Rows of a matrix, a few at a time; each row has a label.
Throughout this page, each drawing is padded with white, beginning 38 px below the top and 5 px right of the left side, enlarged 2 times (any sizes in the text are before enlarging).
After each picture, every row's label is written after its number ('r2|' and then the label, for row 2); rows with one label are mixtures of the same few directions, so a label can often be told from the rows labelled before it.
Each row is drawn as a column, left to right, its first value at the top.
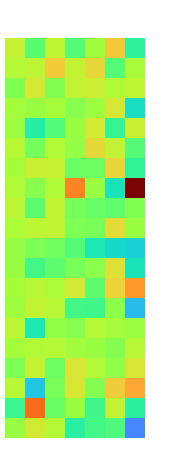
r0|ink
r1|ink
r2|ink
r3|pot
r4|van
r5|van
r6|pot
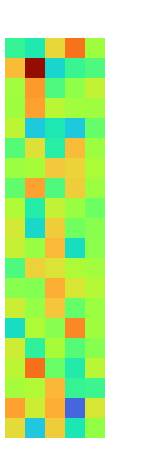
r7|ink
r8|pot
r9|van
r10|ink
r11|ink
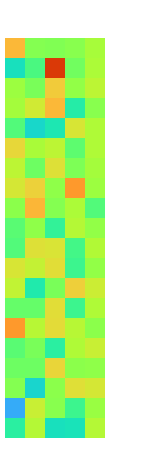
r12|ink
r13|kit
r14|pot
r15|pot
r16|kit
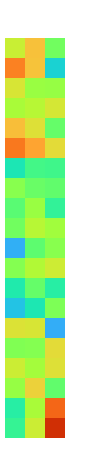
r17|van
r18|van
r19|pot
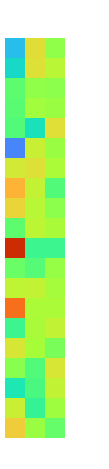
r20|van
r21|ink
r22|kit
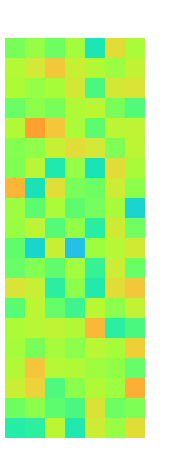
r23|pot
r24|kit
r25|van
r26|van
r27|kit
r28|kit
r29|kit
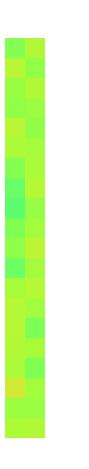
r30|kit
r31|kit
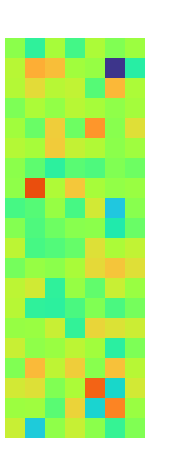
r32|kit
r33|pot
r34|van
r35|pot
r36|ink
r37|ink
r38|ink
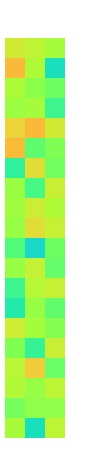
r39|van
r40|kit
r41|pot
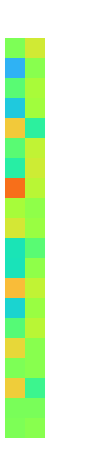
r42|pot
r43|ink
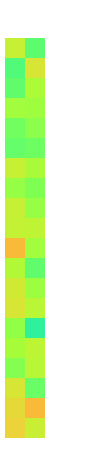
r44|van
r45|ink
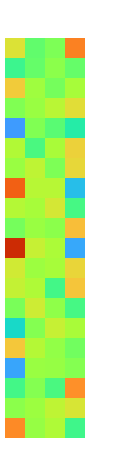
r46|kit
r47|van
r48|kit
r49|van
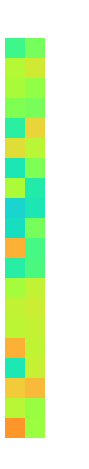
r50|kit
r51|kit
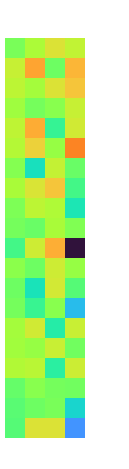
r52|van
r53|van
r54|kit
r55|van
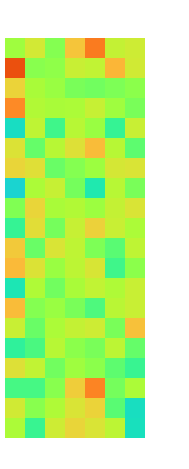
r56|pot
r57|kit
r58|kit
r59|van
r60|van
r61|ink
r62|pot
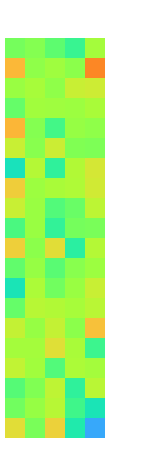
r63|van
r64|van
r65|kit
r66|van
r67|pot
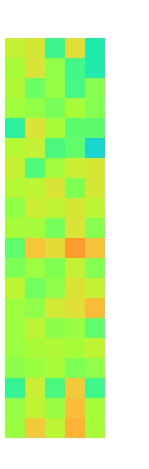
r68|ink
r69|van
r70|van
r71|van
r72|van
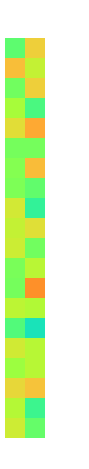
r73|ink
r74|kit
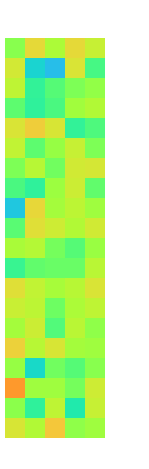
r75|kit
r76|pot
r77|pot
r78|ink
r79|van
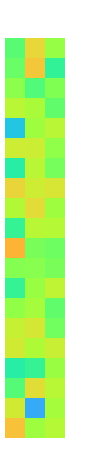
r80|kit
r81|ink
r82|pot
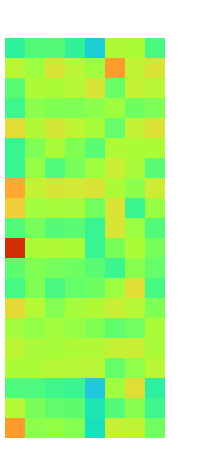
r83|van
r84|van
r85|van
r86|van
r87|van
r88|ink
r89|kit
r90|van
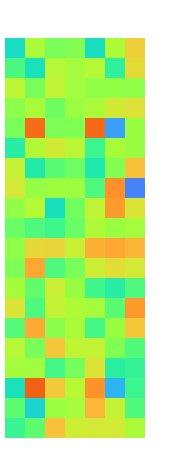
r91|van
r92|ink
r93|kit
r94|kit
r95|ink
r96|kit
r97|pot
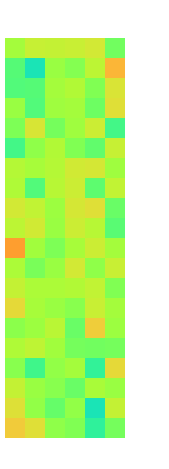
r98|van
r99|pot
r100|ink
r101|kit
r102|pot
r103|pot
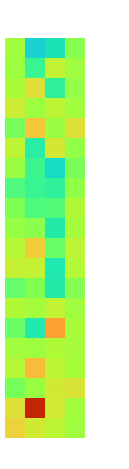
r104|pot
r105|ink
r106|kit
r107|ink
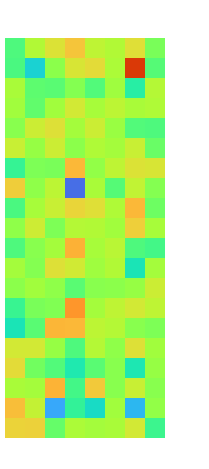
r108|pot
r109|pot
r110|ink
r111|pot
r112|ink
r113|pot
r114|ink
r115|van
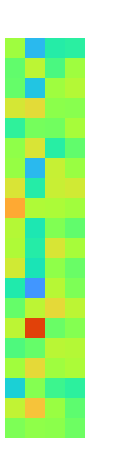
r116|kit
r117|kit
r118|van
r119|van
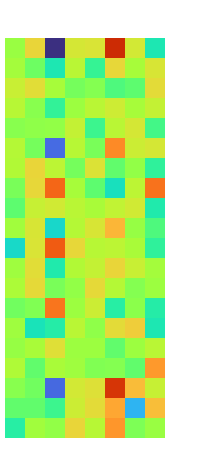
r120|van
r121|kit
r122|van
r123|van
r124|van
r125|van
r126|ink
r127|pot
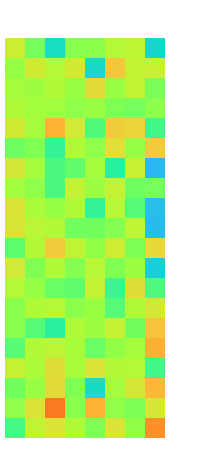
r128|kit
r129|ink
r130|ink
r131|van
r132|ink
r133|van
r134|kit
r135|kit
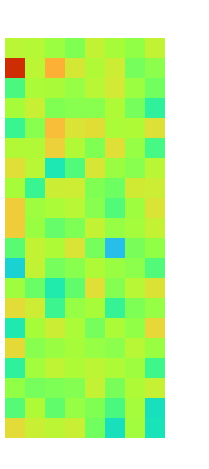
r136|ink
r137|pot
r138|van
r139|van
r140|kit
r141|van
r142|pot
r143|pot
